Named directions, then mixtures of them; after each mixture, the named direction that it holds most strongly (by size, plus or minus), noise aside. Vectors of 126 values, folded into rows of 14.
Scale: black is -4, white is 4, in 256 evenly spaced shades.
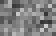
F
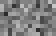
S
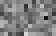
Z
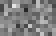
S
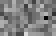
Z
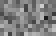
Z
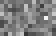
Z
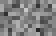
S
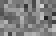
Z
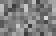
Z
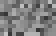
S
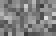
Z
